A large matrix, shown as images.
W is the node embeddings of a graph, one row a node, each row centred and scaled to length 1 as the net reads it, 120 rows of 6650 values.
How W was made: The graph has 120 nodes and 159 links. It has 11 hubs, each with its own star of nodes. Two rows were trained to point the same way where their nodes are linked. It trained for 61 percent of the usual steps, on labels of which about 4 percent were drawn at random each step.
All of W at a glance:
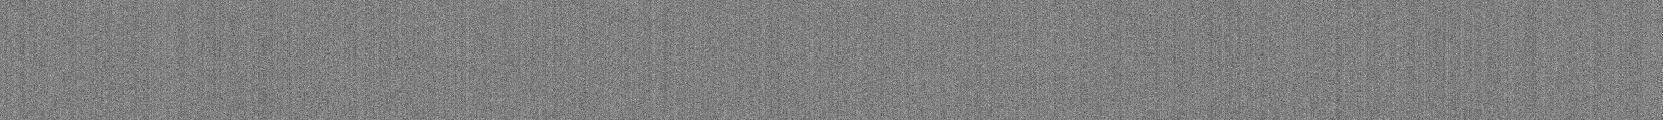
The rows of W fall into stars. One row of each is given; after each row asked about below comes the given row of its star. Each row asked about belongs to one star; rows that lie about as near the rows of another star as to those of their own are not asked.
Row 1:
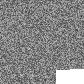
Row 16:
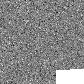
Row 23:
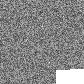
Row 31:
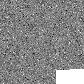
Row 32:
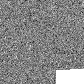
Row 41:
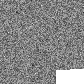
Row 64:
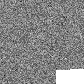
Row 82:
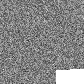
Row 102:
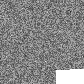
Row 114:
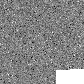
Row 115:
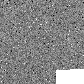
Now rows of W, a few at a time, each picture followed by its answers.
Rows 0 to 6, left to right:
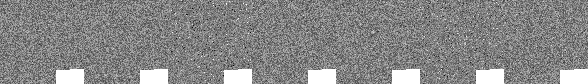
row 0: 41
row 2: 82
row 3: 41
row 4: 115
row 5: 31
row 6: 1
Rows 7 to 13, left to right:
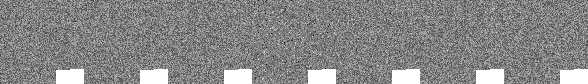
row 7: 16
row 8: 23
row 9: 32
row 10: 41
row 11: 32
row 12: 1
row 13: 1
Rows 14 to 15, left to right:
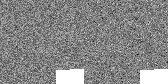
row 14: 102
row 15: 16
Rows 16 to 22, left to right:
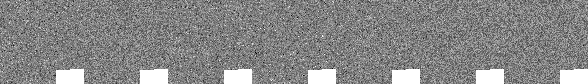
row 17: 82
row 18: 31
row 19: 114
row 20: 32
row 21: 23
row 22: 31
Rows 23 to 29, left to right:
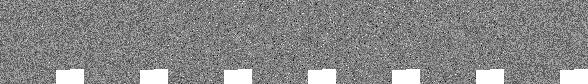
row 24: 32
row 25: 102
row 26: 16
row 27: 114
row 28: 64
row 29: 16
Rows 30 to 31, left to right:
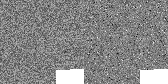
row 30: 23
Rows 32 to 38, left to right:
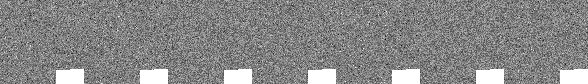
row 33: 64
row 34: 32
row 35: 32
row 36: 1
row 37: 31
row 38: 41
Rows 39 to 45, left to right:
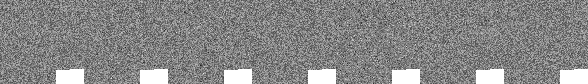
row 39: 102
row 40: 82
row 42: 114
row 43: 32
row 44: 102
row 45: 82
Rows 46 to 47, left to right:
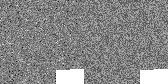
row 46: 16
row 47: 31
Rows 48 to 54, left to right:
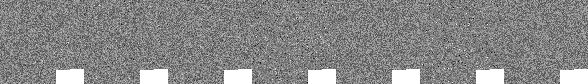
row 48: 1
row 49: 102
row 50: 114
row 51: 31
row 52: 23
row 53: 102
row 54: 64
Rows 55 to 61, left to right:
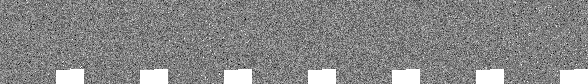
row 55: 82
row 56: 32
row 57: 115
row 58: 114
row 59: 102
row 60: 32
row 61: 1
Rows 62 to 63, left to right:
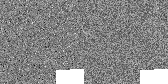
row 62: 16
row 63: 16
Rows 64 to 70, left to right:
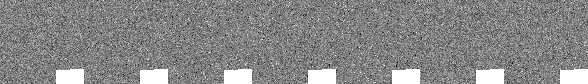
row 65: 16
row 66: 115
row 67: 115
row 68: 114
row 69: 1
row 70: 31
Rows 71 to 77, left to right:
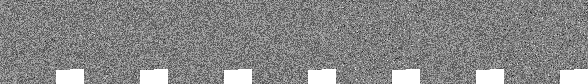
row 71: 82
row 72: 23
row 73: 32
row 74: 102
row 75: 31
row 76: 41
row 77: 32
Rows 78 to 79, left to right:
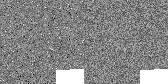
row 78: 102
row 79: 41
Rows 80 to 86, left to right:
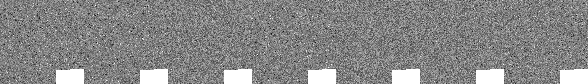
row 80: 64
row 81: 1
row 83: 41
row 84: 64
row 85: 23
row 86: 32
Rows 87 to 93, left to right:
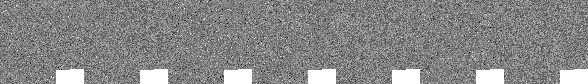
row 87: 23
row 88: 114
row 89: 115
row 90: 16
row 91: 102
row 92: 64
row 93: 41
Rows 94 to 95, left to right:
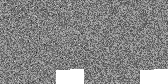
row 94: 82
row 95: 1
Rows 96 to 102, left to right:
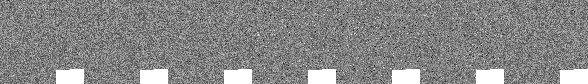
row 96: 102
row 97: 31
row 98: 41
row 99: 41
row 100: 41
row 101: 64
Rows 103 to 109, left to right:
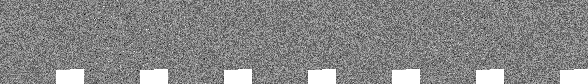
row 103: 41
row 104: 64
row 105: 1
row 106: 32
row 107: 114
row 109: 31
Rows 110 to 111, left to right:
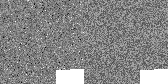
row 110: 23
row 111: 115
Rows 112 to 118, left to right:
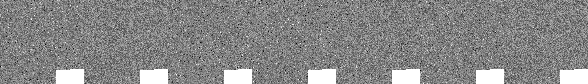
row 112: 23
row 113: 115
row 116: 31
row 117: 31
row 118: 64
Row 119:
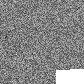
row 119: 64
